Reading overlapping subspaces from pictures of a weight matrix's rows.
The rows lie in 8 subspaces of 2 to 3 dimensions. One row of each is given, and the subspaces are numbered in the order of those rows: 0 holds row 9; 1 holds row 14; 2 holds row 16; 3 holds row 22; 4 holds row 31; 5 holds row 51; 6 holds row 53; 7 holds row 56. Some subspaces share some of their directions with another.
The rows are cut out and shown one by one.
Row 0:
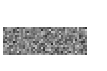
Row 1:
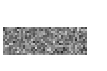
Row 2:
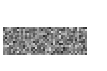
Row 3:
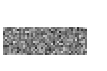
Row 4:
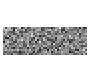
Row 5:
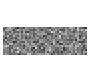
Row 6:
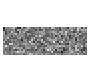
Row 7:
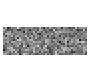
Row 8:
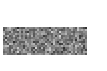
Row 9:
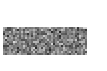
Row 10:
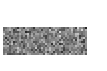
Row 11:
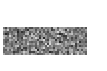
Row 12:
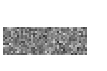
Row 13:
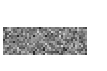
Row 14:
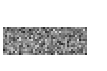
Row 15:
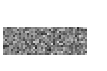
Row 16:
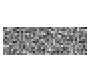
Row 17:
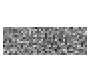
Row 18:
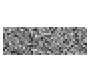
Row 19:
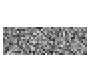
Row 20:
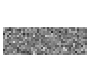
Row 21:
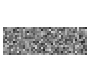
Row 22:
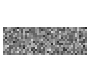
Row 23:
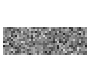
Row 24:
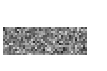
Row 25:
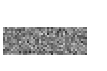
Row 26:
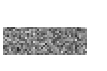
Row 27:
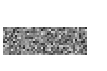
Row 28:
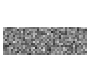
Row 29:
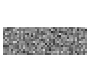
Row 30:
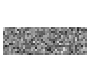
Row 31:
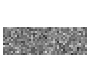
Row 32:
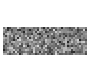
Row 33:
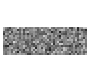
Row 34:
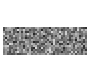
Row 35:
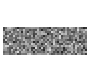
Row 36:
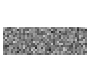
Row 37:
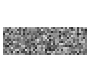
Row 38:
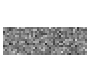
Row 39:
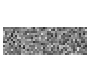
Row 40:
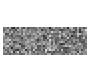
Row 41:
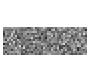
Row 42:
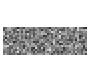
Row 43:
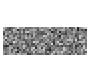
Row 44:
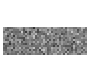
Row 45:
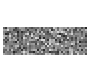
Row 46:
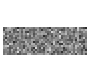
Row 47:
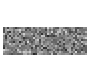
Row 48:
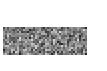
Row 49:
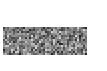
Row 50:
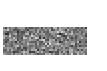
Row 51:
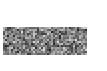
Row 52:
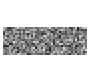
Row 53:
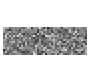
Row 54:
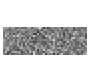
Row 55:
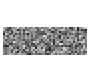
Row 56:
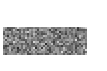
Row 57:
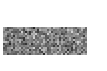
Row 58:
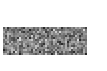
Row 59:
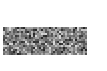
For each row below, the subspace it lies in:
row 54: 6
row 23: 4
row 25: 6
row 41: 4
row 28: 5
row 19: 6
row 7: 1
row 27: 4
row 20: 6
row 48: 1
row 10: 5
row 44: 5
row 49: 1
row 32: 1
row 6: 0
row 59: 3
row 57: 5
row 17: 4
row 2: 7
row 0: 4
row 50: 2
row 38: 3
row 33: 7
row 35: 5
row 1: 0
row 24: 0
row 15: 6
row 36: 3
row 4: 0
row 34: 6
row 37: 7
